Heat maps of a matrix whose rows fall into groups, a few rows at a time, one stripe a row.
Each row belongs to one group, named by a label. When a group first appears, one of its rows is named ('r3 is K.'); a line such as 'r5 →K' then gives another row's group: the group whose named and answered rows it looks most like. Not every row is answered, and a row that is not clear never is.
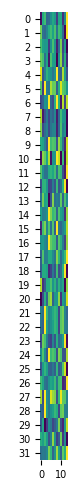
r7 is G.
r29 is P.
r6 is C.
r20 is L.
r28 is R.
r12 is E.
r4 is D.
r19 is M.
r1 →M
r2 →G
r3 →G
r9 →M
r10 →C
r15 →C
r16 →M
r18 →E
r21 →R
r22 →R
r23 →E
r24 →M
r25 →E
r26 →M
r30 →G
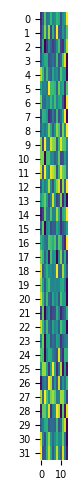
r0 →L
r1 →C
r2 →P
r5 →M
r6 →M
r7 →E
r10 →P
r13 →G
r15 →P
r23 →P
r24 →P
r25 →G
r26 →L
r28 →C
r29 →E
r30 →D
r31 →D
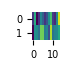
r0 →P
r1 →L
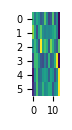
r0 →G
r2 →M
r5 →L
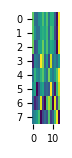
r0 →M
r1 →M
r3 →L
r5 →P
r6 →C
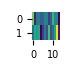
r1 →E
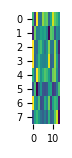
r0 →R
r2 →D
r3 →D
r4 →R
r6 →D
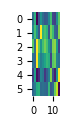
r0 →P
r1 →M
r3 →R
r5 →E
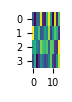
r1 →D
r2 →M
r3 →P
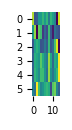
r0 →M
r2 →E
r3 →C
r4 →C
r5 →R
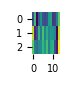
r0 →P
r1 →M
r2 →M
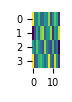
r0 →D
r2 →G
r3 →D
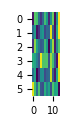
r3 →M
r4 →P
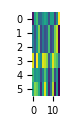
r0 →L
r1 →E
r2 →E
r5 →G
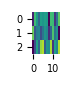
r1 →G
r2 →L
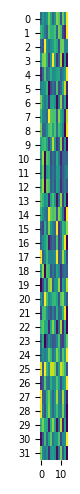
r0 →C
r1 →M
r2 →R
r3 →G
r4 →L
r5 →E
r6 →G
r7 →M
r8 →M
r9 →G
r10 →P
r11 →P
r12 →P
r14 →M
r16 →E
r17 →D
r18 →P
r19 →L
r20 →R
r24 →C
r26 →L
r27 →D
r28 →D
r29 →G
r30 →L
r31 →G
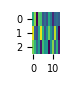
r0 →P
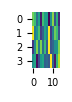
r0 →G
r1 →D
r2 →C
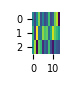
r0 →E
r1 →R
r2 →P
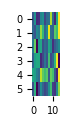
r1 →C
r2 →P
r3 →E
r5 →P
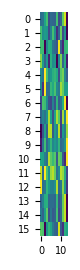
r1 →G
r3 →G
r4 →R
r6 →E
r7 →C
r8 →L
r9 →L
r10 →M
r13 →E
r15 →P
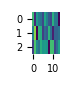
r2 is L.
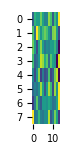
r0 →C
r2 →D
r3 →M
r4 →E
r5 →C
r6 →L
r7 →D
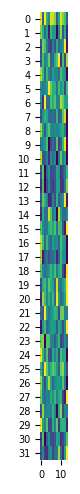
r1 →G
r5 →M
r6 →R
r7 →E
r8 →D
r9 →E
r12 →P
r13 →E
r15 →M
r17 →G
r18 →M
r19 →C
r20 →C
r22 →L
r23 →P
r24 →D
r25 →R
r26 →D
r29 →D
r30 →P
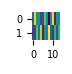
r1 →C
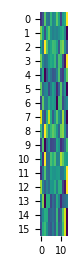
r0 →L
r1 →D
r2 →R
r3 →M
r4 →P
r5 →G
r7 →D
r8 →R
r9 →P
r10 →R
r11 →L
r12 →M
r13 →P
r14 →E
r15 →E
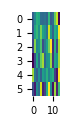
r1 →C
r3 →L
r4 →M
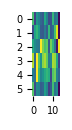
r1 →E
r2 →M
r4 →R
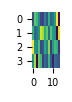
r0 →E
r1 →M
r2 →D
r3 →P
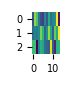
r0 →E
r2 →P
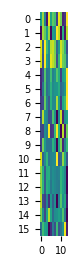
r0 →M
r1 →C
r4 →L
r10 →D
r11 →D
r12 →D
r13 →G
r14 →D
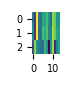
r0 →R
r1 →R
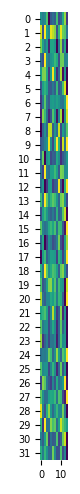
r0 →E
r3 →R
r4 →G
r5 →E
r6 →L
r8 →L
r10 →P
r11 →R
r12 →P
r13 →R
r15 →M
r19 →M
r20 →M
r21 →G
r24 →C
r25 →G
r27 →M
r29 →R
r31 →G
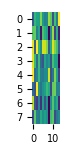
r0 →C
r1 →G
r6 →G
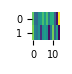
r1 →G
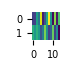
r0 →C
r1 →G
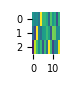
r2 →C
